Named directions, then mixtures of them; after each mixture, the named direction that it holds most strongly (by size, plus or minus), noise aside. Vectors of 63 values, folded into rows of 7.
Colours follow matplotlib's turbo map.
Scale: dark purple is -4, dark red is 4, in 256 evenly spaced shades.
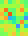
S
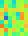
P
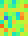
P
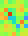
S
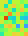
S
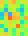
S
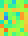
P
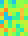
P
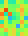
S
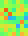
S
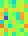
P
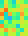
P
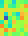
P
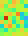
P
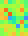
S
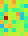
P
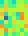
P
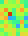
S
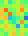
S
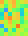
P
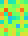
S
